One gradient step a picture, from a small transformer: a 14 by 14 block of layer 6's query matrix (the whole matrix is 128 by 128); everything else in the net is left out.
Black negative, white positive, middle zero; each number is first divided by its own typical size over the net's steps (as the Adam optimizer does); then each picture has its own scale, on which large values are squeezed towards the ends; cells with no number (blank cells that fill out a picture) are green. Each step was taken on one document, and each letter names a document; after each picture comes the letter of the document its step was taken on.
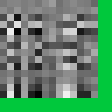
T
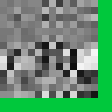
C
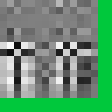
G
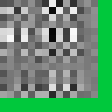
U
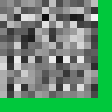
C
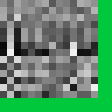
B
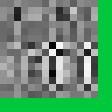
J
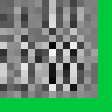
U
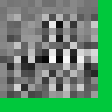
C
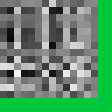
G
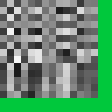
T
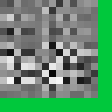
G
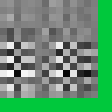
G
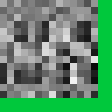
B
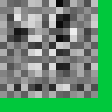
J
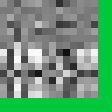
T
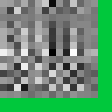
U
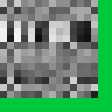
B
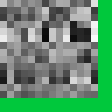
B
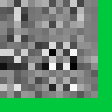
U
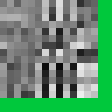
C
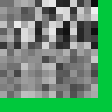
B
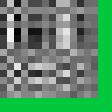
T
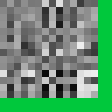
C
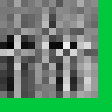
G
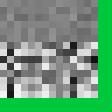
B
